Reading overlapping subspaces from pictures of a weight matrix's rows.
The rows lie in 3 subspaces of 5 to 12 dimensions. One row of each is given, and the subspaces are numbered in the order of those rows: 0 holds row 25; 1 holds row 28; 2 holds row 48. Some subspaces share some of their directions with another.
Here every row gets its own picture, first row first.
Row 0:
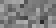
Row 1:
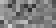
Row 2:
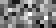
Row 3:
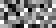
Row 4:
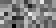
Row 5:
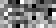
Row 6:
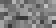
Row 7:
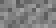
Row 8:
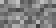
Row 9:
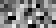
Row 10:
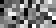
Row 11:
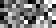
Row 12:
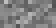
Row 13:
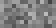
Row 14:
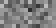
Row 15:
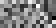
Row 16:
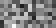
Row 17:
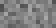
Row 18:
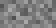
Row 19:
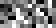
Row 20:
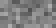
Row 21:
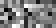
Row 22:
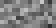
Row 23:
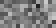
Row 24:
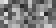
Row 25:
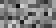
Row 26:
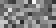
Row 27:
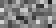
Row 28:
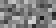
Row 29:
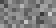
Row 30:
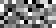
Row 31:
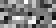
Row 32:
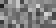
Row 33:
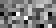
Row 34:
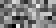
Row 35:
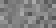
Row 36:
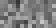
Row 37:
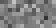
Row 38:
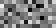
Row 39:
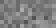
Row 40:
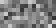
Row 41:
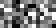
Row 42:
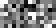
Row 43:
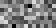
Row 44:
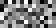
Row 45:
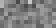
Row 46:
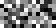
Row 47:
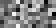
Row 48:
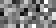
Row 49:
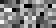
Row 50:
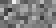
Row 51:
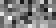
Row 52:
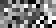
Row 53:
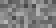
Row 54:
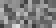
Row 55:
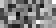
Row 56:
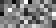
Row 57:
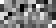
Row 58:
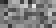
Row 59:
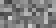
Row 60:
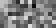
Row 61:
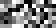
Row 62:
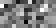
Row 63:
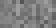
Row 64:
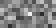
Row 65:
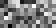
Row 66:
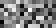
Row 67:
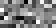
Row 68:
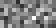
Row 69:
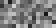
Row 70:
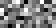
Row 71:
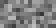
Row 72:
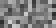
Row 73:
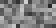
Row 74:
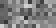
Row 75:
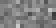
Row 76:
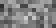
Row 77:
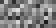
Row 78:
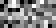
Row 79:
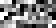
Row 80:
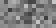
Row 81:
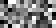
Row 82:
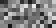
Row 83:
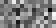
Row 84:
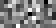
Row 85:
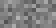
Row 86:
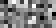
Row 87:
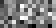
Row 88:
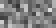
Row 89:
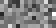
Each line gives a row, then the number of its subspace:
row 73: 2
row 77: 0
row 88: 0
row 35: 2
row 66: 2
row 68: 0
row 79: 1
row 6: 0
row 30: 1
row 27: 2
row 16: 2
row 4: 2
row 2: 0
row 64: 2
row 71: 2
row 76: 0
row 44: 1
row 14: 2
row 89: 1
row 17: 0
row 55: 2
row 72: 2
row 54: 2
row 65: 0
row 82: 1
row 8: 0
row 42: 2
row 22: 2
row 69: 2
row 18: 2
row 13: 2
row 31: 1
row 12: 0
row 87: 0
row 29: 2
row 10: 2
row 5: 0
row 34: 2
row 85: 0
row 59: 0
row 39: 0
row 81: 2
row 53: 2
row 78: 0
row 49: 2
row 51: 0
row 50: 1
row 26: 2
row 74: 2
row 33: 0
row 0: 0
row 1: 0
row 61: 0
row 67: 1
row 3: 2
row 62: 2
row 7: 0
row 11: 2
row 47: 0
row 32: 0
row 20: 0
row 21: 2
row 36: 0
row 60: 2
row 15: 1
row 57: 1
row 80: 0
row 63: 0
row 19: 2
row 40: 1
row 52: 1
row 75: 0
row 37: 0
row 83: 0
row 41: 2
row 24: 2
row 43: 2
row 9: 2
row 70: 2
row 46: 2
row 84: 0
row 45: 2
